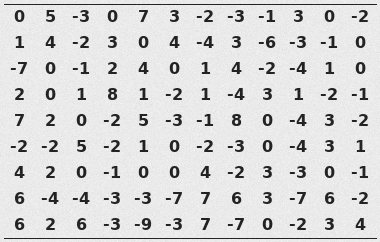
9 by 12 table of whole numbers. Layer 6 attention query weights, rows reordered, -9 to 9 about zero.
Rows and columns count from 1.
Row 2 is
1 4 -2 3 0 4 -4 3 -6 -3 -1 0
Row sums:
7 -1 -2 8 13 -5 6 -2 4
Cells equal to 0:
18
